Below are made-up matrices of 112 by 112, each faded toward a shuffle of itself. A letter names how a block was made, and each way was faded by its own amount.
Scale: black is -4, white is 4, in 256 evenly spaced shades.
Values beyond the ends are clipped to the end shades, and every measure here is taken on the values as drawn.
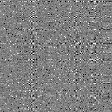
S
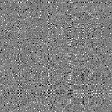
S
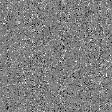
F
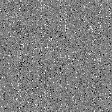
F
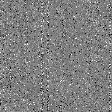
F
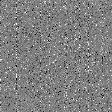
F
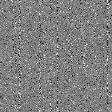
F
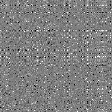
S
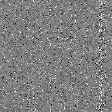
F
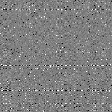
S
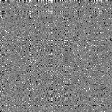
S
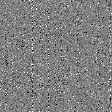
F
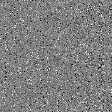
F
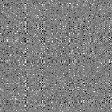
S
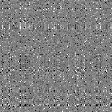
S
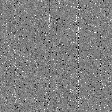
F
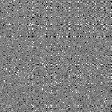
S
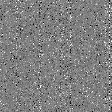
F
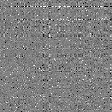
S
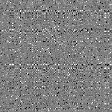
S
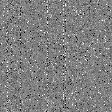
F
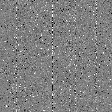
F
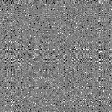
S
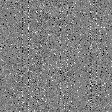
F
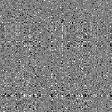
S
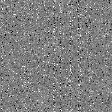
F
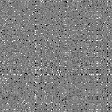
S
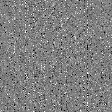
F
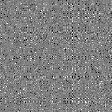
S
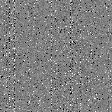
F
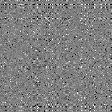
S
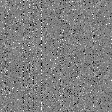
F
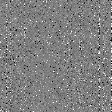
F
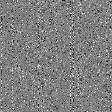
F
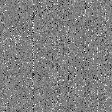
F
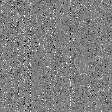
F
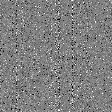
F
